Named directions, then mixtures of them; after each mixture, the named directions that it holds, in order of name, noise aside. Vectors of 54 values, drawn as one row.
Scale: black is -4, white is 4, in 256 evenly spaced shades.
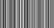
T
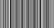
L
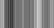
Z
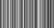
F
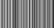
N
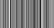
L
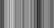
Z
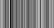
L, Z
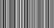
T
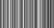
F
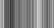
Z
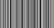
L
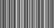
L, T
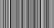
L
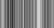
F, Z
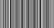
L
